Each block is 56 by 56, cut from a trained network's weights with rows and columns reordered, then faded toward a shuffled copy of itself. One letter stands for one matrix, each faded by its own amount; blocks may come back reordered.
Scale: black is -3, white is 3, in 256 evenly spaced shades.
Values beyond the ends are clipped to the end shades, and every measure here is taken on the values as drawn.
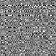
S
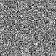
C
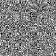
C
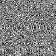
C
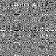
S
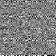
S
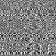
S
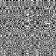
S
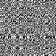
S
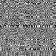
S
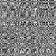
S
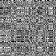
S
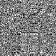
C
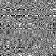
S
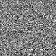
C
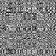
S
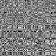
S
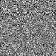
C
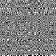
S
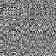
S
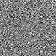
C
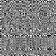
S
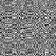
S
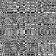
S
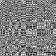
S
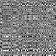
S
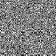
C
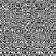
S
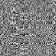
S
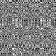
S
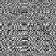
S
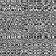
S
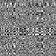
S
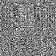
C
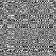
S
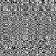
S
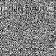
C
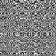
S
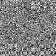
C
